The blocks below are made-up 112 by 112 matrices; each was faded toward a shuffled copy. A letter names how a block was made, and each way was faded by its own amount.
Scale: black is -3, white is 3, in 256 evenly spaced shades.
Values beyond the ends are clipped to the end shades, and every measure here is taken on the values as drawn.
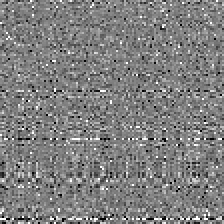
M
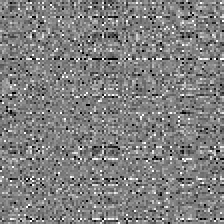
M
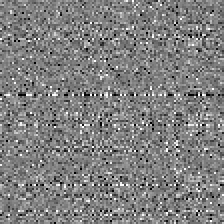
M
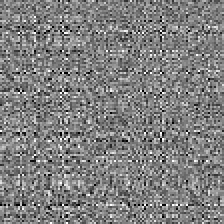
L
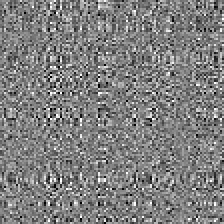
L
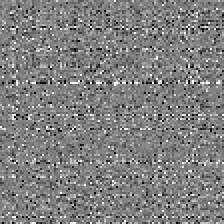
M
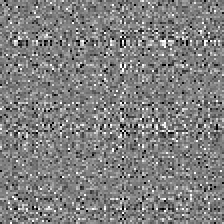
M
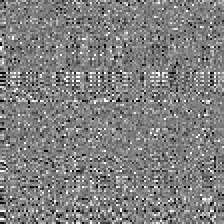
M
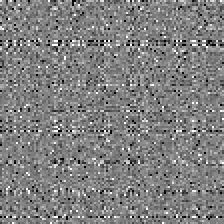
M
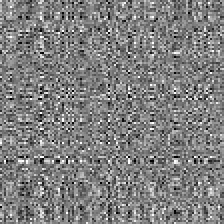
L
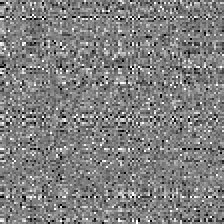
M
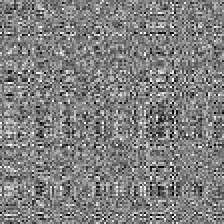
L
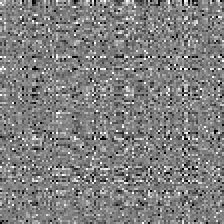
M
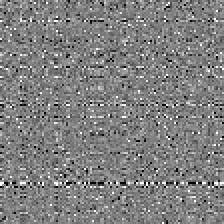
M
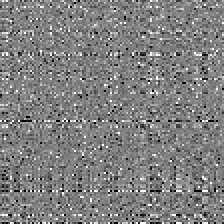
M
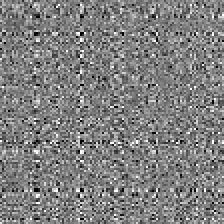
L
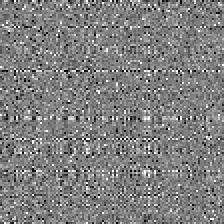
M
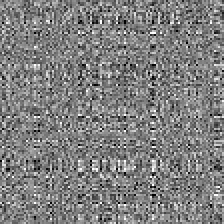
L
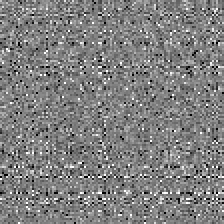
M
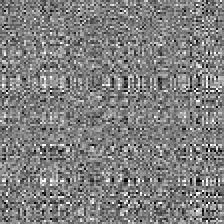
L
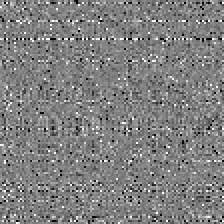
M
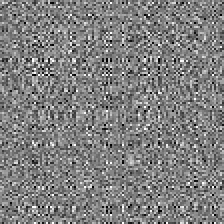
L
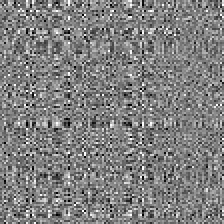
L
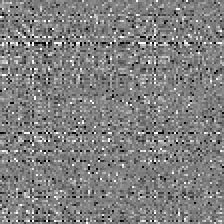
M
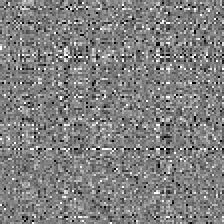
M
